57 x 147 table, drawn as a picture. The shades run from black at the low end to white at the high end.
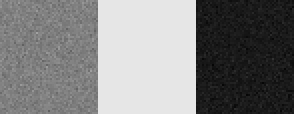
The table splits into one row of 3 panels. Panel 1,1: middling, fine-grained, faint in contrast. Panel 1,2: very high, flat. Panel 1,3: very low, fine-grained, faint in contrast.
